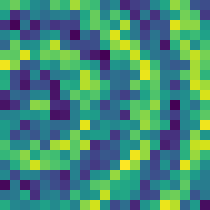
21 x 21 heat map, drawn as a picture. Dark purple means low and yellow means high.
Average level on the scale: 50%. Ninth with the lowest average: middle left. Rings: centred on the middle left.
